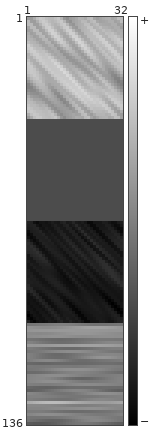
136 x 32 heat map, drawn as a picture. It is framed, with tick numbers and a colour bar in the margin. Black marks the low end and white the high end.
It is made of 4 by 1 panels. Panel 1,1: high, slanting down to the right. Panel 2,1: low, flat. Panel 3,1: very low, slanting down to the right, faint in contrast. Panel 4,1: middling, streaked across.
